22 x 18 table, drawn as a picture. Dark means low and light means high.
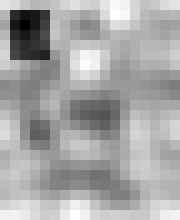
Ninth with the lowest average: top left. Roughest part: top left. Histogram: skewed, a long tail of low values. Odd patch: lower, in the top left. Mirror symmetry: none. Grain: blotchy.
